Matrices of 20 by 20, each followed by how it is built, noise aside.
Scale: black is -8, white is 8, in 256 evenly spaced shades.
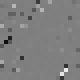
sparse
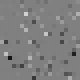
sparse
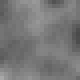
smooth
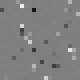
sparse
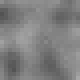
smooth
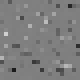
sparse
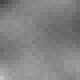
smooth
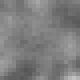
smooth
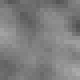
smooth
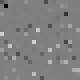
sparse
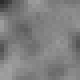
smooth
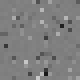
sparse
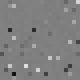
sparse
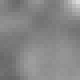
smooth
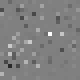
sparse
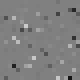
sparse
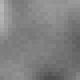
smooth
